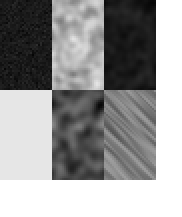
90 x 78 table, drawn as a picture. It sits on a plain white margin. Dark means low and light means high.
The table splits into 2 rows of 3 panels. Panel 1,1: very low, fine-grained, faint in contrast. Panel 1,2: high, blotchy. Panel 1,3: very low, blotchy, faint in contrast. Panel 2,1: very high, flat. Panel 2,2: low, blotchy. Panel 2,3: middling, slanting down to the right.
